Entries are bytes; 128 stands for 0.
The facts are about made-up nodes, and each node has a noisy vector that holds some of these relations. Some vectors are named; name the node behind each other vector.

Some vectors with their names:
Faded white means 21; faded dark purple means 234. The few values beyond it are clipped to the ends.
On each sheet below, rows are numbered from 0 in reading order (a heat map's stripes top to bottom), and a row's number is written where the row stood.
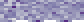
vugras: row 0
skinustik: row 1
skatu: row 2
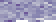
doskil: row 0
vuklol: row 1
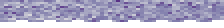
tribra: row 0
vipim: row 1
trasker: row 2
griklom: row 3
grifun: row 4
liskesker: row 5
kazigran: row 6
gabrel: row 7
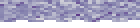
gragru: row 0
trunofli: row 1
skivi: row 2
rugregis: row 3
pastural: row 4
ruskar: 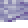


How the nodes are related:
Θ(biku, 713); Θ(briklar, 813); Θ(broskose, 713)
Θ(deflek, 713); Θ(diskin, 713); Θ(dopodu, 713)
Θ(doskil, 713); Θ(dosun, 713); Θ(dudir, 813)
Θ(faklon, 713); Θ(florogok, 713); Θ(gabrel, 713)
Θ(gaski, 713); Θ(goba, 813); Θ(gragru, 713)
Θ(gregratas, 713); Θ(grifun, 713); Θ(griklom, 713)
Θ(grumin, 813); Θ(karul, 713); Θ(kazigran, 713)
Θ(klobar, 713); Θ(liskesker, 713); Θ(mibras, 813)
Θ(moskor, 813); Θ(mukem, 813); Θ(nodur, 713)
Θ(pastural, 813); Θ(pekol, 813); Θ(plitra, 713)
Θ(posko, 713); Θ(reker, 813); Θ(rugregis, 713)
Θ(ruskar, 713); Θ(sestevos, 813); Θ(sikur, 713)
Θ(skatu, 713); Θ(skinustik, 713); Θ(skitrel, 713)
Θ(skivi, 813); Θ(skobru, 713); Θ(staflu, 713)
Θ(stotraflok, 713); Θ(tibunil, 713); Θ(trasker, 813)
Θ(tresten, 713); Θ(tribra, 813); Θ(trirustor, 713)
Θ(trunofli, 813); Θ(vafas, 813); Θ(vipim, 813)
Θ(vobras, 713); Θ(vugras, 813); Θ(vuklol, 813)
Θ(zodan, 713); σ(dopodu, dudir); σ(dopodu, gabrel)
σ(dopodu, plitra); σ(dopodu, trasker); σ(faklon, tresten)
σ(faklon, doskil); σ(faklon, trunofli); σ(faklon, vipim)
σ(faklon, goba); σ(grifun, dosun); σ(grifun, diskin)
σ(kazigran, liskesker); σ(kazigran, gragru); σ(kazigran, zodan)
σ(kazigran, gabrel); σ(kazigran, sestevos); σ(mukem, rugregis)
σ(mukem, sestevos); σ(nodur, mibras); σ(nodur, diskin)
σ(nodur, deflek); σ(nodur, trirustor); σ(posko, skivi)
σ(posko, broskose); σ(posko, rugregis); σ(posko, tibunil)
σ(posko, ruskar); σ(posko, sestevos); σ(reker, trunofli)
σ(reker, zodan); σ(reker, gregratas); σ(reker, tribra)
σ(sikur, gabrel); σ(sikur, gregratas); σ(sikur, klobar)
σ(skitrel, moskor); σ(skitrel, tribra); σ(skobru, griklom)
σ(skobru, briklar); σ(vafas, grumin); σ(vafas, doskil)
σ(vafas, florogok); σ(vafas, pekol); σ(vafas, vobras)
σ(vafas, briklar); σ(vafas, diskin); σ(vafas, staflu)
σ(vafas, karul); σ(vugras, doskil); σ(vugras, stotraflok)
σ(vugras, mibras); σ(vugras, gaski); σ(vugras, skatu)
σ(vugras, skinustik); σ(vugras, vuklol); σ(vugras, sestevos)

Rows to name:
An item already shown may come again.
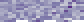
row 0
tresten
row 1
griklom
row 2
vugras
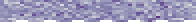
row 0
sestevos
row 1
pastural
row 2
skitrel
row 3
plitra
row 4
diskin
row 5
posko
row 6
briklar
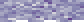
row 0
mibras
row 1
reker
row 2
biku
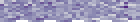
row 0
dopodu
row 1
sikur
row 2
tresten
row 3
vuklol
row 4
vafas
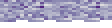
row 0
faklon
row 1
vafas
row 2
trunofli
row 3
vafas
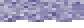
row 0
skobru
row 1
dosun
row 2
zodan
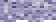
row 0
nodur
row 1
mukem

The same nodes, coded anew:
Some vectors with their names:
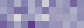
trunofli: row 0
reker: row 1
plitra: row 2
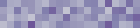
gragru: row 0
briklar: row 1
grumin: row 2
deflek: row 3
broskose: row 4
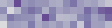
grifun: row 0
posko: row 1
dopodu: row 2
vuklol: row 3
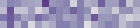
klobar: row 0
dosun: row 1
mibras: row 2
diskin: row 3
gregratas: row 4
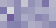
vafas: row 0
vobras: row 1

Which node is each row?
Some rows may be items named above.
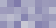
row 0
dopodu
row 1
gabrel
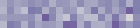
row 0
gabrel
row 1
posko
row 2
kazigran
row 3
skobru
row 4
trunofli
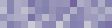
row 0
sikur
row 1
tresten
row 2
doskil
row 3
nodur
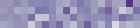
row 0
biku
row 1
faklon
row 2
griklom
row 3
skivi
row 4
dosun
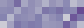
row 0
doskil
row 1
pastural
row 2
vugras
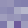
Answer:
skitrel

